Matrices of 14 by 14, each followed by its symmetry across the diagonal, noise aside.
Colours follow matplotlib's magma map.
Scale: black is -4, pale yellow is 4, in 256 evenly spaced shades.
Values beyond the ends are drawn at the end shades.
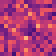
symmetric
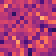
symmetric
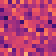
neither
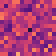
symmetric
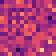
symmetric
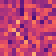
neither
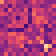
symmetric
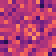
symmetric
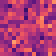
neither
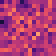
symmetric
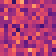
neither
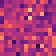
neither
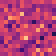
neither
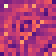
symmetric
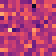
neither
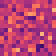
neither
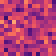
neither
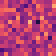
neither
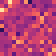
symmetric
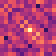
symmetric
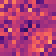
symmetric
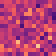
neither
